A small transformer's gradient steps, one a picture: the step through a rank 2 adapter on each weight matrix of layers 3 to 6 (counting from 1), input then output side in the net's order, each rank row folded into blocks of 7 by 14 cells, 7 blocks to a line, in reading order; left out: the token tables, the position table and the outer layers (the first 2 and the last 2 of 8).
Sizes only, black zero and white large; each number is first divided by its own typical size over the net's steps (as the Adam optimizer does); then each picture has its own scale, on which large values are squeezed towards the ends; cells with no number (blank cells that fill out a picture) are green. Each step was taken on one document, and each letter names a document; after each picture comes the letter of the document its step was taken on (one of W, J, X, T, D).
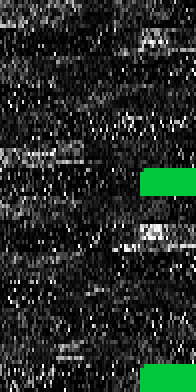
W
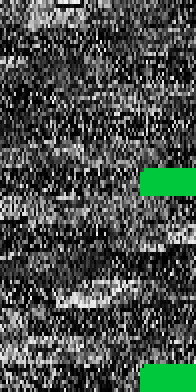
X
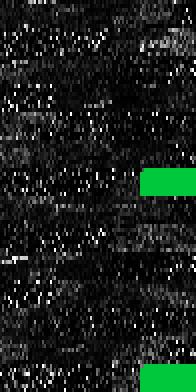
W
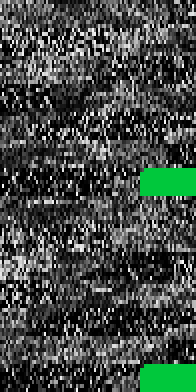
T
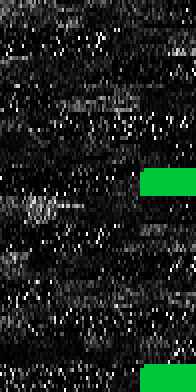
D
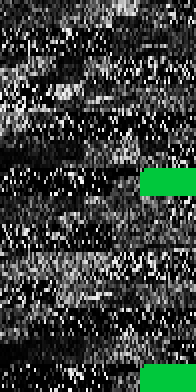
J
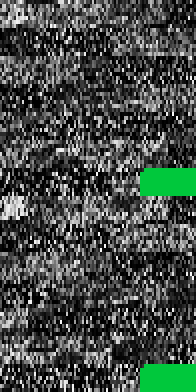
X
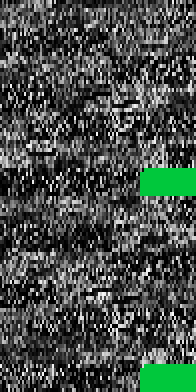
X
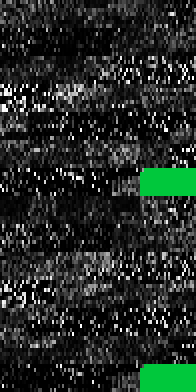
J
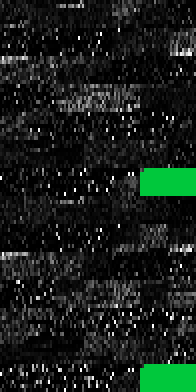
D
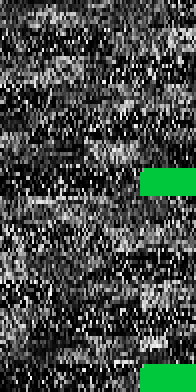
T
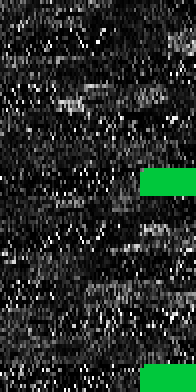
D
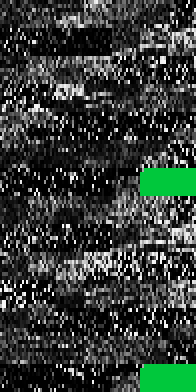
J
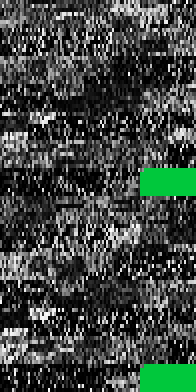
T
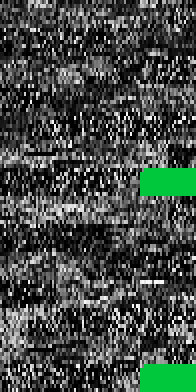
X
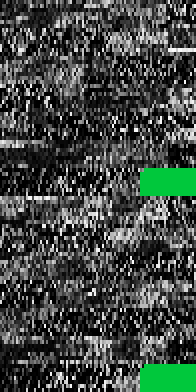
T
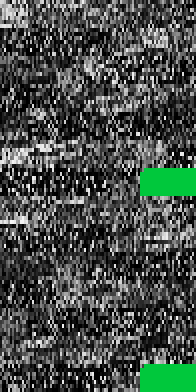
X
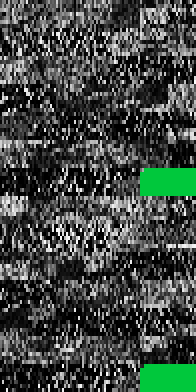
T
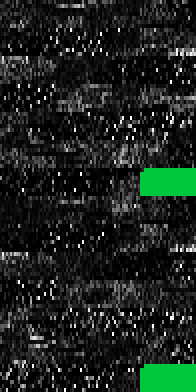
D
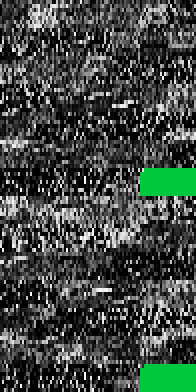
T
